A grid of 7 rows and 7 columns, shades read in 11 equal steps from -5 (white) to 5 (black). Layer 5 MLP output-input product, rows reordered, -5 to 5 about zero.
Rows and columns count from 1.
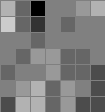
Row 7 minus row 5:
1 -2 -2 2 -2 1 0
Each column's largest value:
2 1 5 1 1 2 2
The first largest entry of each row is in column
3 3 3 2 7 7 1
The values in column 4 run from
-1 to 1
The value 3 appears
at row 2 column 3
